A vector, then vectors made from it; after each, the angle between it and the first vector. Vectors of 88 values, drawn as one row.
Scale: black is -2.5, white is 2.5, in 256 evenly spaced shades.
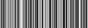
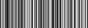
partly opposed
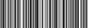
nearly parallel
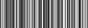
nearly opposite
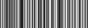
nearly opposite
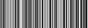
nearly parallel
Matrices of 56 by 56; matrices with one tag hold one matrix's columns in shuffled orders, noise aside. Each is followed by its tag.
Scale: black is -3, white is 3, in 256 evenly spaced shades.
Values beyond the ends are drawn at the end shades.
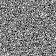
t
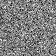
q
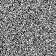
q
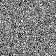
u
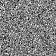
q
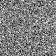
u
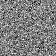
q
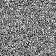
u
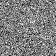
u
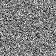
t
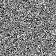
t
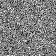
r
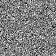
t
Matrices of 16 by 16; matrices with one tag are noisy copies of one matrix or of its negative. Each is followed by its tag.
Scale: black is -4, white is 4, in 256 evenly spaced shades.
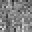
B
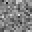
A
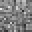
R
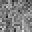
B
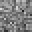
R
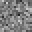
A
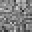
R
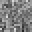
B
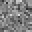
A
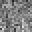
B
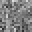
B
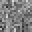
B
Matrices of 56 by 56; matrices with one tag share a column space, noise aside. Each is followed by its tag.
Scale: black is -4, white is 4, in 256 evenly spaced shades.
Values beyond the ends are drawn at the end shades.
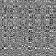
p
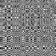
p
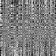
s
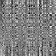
s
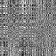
s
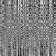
s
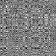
p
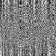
s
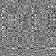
p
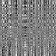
s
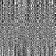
s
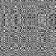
p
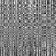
s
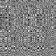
p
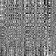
s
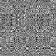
p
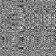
p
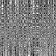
s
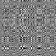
p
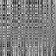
s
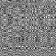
p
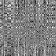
s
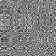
p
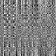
s
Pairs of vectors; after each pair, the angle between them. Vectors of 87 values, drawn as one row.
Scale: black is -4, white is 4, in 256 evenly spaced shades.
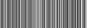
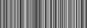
nearly opposite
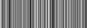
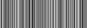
orthogonal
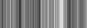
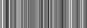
partly opposed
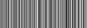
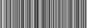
orthogonal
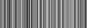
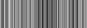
partly opposed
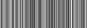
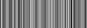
nearly opposite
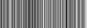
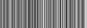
nearly parallel
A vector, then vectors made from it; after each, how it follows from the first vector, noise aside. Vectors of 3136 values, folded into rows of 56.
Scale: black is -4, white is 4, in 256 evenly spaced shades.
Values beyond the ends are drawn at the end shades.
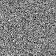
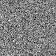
copied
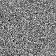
negated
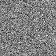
reversed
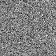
reversed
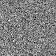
copied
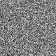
negated
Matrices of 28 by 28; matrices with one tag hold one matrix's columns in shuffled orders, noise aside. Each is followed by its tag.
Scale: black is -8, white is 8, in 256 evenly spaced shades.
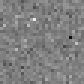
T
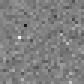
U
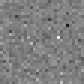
U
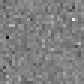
T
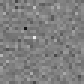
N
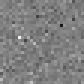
U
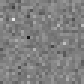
T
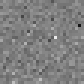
U
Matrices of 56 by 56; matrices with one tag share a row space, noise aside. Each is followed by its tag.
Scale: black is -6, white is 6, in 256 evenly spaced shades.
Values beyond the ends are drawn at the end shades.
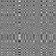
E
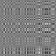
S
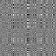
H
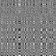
E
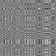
S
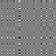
E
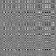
S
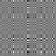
H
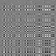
S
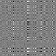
H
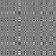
E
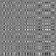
S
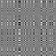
E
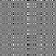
H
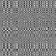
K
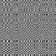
K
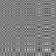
S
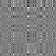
H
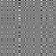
E
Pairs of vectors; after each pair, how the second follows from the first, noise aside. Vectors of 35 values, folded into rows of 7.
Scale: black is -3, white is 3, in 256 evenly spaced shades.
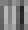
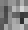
sign-scrambled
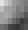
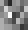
shuffled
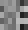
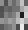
sign-scrambled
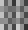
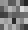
shuffled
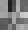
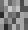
shuffled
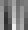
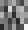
shuffled
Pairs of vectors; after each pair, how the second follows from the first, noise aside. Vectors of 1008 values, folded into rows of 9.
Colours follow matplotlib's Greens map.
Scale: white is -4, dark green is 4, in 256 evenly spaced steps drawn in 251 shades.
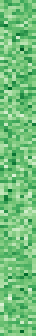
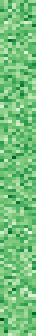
shuffled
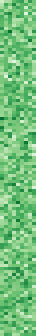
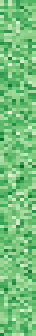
shuffled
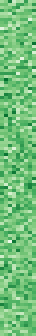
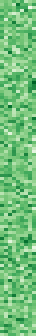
shuffled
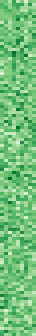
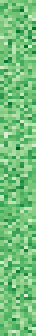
shuffled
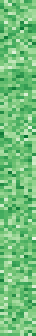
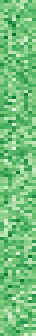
shuffled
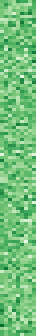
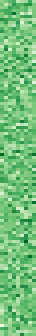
negated
